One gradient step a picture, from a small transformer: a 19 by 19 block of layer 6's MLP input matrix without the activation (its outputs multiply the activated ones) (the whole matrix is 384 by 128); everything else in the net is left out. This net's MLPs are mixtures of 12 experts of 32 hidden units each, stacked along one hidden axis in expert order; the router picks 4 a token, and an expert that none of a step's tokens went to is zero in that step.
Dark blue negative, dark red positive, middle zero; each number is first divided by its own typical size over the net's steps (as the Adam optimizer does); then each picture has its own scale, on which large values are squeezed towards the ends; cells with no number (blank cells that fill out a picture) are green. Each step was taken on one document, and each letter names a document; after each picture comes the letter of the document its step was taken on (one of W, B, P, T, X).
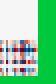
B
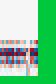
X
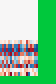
X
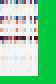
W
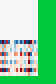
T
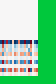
W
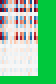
W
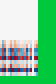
X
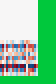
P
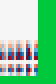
X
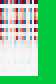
W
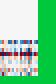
T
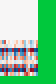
P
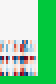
B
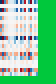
T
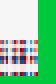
B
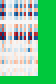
T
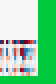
B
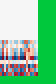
P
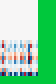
T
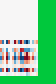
B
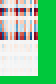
W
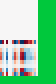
B
